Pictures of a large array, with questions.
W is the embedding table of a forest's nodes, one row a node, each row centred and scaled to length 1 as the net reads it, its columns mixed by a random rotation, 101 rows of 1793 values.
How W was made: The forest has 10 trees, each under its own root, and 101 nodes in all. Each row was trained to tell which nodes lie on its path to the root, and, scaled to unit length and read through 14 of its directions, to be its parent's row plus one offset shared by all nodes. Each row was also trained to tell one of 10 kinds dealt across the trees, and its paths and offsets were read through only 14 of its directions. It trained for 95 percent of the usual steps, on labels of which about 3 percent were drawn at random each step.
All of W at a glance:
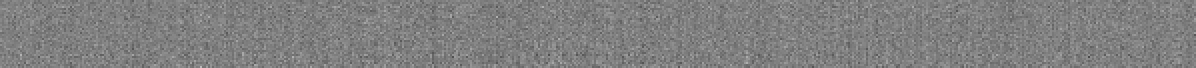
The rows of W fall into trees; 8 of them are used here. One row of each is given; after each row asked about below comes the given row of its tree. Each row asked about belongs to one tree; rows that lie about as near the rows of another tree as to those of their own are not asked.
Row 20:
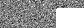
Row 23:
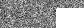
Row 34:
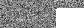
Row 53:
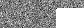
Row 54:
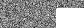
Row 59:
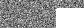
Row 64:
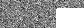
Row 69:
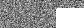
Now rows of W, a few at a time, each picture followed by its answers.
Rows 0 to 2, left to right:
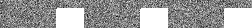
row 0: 20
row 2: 23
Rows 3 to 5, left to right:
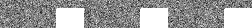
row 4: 23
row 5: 54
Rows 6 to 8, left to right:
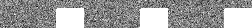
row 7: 54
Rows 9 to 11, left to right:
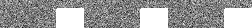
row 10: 69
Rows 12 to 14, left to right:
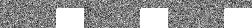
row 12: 64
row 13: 59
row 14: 59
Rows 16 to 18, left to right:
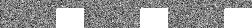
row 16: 69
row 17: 64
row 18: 59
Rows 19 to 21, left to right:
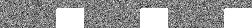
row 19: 53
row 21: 20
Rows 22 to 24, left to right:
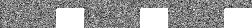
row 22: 20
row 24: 20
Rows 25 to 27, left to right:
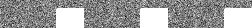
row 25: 59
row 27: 53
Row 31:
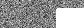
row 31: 69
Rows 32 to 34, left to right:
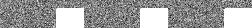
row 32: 23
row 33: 23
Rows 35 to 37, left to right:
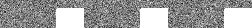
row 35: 23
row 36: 64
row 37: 59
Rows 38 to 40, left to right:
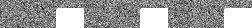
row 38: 69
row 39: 53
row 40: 59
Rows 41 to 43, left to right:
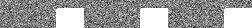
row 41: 20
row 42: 23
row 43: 59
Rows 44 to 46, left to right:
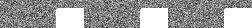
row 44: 59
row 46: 20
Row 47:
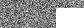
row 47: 23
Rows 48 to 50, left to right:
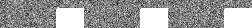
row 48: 69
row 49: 23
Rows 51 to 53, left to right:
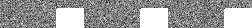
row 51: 54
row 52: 20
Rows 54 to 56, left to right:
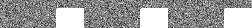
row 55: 69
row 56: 23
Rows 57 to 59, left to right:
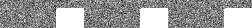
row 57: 23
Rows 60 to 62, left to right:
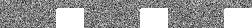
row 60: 20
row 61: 20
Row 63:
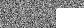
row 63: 23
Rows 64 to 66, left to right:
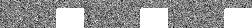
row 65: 53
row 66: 53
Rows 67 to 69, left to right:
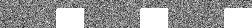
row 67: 53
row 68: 59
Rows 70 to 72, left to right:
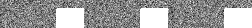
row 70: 59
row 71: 34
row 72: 23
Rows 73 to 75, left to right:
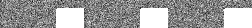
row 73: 53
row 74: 20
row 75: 20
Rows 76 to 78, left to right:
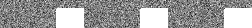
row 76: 69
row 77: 59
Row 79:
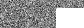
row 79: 53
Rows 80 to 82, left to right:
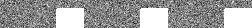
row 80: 59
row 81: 54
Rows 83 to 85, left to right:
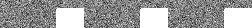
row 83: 69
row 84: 53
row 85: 53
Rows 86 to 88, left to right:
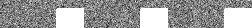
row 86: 20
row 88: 59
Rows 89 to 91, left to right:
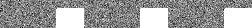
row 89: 64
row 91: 53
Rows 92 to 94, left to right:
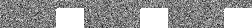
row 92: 20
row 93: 53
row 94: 53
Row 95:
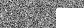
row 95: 53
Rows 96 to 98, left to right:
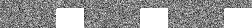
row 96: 59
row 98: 23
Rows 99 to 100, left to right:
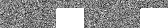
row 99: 23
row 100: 20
